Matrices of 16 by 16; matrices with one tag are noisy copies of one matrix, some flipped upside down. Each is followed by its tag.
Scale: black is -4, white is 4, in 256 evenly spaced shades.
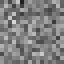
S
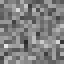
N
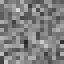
N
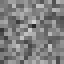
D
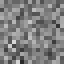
S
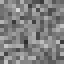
N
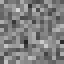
N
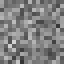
S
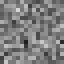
N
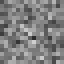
D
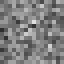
D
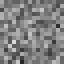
S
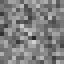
D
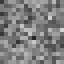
D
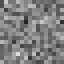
N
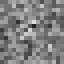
D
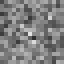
D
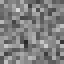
N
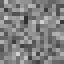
N
